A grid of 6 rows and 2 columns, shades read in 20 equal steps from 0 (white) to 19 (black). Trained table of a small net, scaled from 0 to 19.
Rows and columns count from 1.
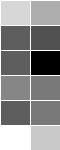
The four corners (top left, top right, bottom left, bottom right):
3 6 0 4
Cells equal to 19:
1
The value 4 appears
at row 6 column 2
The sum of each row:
9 25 31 19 22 4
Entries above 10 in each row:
0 2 2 0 1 0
